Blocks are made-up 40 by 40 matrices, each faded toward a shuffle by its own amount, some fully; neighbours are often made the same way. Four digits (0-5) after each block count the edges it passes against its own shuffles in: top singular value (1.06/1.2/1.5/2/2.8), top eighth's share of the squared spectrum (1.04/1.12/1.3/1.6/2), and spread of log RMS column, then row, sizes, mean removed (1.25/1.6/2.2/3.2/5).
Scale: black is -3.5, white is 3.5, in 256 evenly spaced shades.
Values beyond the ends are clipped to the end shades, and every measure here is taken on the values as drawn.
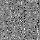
1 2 2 0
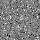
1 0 0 0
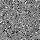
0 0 0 0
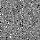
1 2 2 0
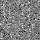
0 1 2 0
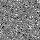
0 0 0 0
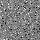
1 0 0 0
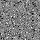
2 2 0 0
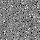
1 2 0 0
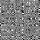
3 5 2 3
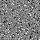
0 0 0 0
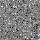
2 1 0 0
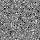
0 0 0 0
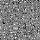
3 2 1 1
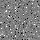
2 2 0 0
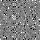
3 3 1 1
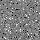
1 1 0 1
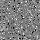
2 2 0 0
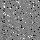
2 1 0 0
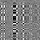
5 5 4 3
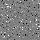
1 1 0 0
